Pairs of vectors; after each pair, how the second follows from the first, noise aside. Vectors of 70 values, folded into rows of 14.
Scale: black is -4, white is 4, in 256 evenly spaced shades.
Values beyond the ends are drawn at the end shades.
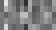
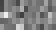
shuffled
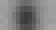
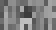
sign-scrambled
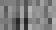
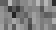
shuffled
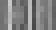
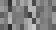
sign-scrambled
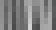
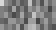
shuffled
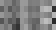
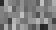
shuffled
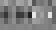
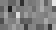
shuffled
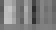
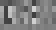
sign-scrambled
